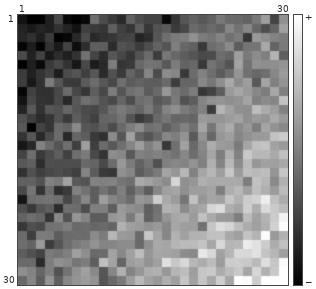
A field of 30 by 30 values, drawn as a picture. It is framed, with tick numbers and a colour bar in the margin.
Ninth with the lowest average: top left. Mirror symmetry: none. Stripes: none. Slope: up to the bottom right. Average level on the scale: 50%.
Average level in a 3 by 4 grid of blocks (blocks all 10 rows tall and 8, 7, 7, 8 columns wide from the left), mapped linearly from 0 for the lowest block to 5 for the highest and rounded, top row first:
0123
1234
2345
